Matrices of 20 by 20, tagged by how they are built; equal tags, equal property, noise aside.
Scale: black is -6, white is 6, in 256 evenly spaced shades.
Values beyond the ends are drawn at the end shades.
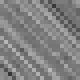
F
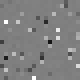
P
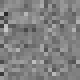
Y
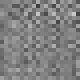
Y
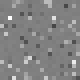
P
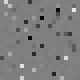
P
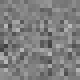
Y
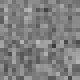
Y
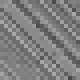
F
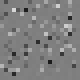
P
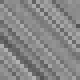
F
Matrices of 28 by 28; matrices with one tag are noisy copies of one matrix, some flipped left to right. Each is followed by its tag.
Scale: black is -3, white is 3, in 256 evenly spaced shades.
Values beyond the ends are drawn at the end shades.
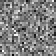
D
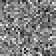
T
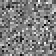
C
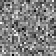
D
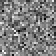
D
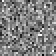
D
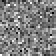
T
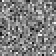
D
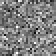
T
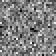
D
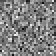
D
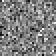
D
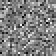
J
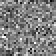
T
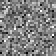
J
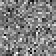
T
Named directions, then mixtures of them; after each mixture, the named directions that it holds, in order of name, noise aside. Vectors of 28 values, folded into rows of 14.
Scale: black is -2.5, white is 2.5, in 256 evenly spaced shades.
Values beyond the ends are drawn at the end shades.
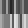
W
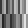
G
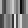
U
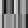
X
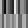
W, X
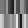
U, W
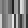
U, X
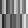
G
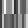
X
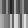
W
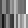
G, U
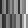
G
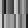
X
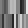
G, U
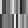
U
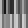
W, X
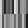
X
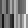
G, U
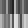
W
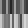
W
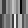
U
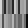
X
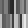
G, W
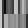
X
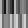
W, X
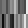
G, U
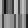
X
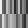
G
